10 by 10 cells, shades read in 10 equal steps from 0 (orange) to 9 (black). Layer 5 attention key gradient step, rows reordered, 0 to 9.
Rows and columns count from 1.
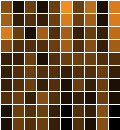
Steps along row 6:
down down up same up down same down up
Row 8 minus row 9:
-2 0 1 -1 -1 -1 1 1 1 -1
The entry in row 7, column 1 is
7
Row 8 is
6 5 7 4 6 8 7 8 5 8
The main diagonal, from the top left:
4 7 8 6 6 7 5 8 4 9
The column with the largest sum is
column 2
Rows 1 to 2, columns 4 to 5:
8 5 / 7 5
